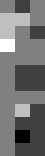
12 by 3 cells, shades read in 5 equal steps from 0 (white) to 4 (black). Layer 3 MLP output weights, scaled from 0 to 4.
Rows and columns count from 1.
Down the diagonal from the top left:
2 1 3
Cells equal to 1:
4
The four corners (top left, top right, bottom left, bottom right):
2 2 2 3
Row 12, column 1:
2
